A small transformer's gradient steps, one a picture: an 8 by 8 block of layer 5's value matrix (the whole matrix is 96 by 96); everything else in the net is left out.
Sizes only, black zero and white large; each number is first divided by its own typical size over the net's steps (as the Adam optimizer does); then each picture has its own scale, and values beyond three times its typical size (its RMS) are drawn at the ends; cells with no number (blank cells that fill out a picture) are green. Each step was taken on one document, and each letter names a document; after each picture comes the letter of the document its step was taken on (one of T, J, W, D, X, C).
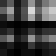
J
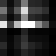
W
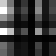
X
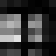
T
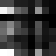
X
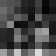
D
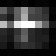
W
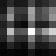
J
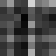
J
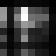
W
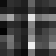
J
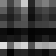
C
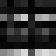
D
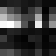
X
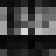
D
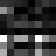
D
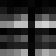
D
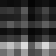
C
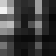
X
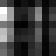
X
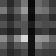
D
